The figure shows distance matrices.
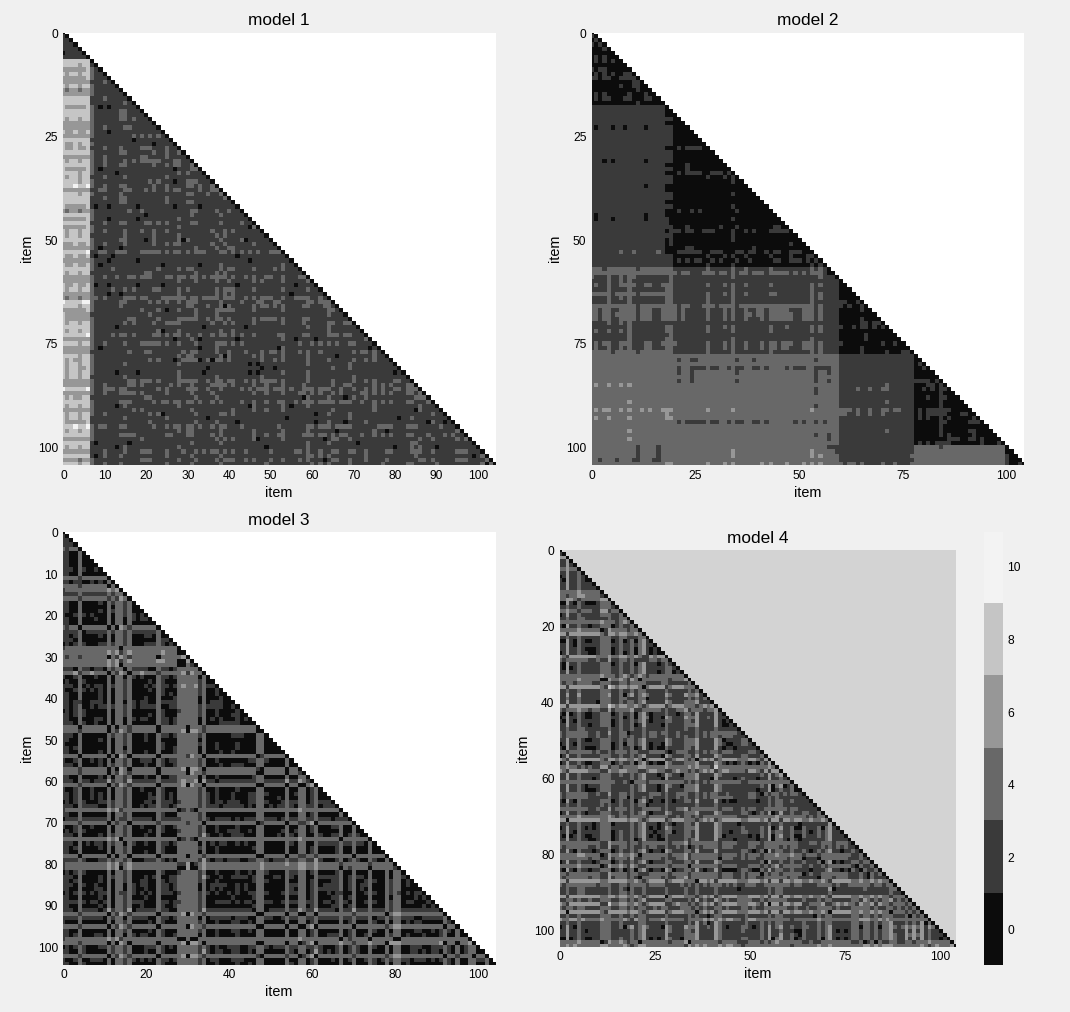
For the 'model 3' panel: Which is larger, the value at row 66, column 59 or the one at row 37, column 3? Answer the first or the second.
the first
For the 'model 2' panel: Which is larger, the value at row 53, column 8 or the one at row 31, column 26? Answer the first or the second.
the first
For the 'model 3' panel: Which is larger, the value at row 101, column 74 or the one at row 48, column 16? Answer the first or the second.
the first
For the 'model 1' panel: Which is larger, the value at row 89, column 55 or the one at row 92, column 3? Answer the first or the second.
the second
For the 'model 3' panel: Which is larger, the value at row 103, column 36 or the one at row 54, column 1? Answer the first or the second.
the second
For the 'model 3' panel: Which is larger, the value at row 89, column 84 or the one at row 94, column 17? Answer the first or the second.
the first
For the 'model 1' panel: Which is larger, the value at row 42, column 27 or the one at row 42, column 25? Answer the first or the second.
the second
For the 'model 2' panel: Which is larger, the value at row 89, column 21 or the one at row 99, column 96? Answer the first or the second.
the first
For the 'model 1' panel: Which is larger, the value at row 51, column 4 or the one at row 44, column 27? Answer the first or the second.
the first
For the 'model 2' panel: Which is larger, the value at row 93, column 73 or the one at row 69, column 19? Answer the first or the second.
the second
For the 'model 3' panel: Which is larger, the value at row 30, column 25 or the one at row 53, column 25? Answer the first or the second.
the first
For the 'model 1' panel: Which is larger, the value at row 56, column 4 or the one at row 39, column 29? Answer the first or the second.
the first
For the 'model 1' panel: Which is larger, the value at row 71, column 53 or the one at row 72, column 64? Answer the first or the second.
the second
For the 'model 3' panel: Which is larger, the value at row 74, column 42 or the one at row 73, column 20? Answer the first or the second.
the first
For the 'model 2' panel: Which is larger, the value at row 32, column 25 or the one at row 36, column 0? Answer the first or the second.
the second
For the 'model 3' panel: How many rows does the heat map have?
105
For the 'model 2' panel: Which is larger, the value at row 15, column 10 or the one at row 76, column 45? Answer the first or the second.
the second
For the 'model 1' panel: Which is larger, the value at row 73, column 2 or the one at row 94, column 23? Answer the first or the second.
the first
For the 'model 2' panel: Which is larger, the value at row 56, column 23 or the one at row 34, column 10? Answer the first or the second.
the second
